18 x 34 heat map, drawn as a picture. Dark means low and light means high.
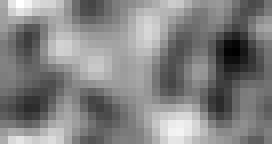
Grain: blotchy. Ninth with the lowest average: middle right. Stripes: none. Odd rows or columns: none. Histogram: bell-shaped.
